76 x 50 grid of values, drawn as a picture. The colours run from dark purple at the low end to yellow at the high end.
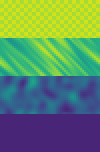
The table splits into 4 rows of 1 panel. Panel 1,1: very high, checkered, faint in contrast. Panel 2,1: high, slanting down to the right. Panel 3,1: low, blotchy. Panel 4,1: very low, flat.
